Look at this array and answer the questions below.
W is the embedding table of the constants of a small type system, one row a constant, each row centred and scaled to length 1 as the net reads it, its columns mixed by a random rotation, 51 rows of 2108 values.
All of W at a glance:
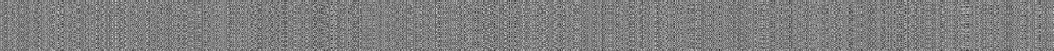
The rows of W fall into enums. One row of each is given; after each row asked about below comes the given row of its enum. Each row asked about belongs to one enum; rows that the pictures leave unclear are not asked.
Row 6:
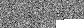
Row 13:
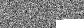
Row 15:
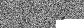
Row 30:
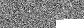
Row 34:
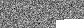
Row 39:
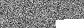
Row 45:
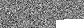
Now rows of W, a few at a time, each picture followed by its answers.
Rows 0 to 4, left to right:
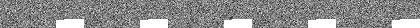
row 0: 45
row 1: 45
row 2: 15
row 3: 45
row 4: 39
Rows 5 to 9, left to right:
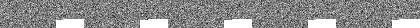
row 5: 13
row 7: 34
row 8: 13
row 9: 13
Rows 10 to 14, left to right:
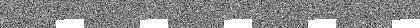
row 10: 39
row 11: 30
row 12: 30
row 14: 6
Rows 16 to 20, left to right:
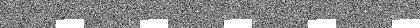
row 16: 15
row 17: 45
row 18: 30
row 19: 39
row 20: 30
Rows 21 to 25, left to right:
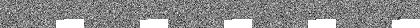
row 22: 13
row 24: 6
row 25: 15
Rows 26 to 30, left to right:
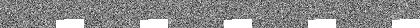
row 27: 45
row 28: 39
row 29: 13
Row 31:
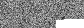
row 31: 15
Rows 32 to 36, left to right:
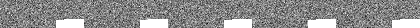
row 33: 13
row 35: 39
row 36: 45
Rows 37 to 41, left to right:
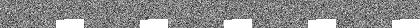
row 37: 45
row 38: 15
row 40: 34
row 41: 45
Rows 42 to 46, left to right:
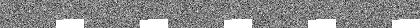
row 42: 30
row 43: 39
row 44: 30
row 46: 13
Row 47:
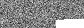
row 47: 39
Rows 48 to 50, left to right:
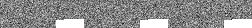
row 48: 39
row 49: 34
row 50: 6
